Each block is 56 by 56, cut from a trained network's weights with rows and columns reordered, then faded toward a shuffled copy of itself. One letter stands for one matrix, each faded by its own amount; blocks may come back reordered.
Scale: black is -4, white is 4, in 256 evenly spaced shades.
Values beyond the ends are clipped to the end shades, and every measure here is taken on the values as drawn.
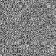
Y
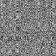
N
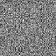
N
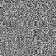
N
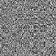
Y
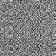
N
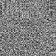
N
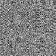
Y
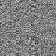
Y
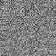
Y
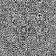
N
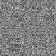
Y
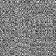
Y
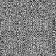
N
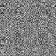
Y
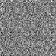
Y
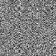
N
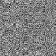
Y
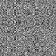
Y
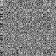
Y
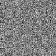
Y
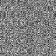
N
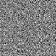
N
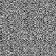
Y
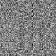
N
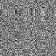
N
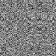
Y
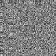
N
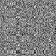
N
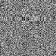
N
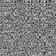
Y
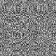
Y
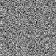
N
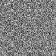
N
